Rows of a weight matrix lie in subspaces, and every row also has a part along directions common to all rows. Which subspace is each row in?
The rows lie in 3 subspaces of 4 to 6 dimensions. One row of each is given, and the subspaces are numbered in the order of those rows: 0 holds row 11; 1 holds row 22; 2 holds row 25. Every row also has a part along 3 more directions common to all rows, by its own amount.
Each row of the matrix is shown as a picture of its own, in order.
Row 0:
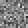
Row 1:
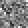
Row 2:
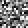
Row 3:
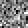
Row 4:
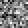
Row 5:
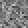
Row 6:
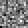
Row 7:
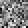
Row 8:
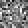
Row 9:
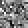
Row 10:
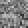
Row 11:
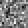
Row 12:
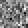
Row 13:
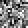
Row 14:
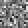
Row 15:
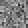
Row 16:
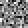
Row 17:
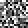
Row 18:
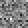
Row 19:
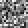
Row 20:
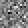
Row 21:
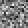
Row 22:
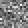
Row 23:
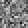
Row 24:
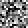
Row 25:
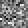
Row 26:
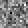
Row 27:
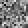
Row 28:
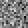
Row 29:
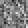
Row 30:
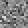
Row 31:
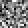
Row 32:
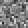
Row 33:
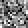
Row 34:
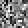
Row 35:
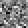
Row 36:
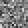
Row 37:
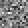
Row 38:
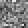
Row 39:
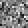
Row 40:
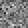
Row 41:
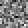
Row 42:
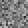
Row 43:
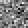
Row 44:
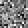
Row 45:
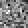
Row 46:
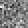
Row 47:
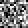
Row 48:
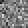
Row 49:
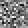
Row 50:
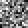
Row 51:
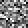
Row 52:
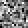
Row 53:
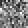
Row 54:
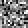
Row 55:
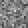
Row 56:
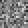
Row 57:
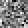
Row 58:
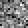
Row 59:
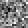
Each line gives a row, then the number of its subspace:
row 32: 0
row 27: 2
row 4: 1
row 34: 0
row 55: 0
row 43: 1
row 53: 1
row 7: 1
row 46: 2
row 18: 0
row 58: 1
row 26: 2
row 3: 2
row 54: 2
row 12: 2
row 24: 0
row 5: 1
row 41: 0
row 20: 1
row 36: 2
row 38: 0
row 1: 1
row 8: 2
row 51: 0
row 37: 1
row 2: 2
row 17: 0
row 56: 0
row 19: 0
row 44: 1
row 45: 2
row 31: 0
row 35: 1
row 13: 1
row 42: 0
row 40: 1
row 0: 2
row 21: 1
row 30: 2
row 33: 2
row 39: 1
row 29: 2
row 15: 2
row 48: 0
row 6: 2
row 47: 0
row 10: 1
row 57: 0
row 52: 2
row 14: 0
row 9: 1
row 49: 2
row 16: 0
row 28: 0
